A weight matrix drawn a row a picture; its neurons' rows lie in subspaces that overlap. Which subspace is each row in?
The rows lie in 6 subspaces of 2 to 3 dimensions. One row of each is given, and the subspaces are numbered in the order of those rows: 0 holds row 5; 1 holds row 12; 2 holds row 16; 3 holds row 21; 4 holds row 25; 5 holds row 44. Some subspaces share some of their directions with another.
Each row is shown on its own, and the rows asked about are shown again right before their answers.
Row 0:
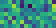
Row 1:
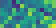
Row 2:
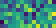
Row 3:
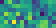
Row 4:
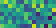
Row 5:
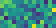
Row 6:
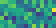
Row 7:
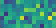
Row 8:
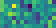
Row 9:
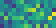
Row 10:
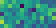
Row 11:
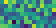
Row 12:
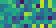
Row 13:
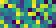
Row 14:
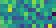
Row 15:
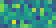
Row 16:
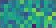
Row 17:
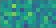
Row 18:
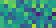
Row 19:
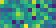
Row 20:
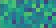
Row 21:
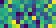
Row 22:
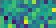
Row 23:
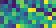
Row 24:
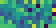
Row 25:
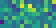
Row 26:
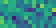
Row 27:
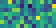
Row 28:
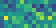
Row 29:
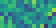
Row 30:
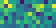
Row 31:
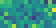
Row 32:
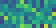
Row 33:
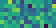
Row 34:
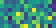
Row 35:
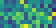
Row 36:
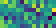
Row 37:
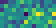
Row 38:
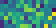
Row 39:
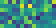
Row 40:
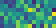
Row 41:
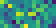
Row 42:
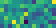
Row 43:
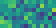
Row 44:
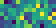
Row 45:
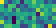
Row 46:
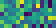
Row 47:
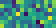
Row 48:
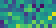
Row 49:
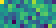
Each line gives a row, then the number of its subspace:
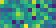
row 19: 3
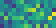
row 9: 5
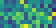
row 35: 3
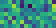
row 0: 4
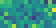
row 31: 0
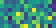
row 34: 3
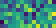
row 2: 0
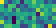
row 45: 5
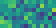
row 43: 5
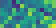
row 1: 1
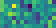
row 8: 4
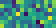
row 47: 1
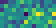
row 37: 2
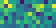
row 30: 3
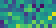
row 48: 0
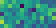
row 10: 1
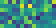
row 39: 4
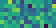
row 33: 4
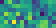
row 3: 5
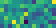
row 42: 2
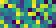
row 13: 3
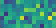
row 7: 5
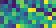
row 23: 1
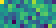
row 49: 5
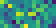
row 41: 3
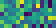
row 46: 1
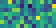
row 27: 4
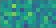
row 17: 5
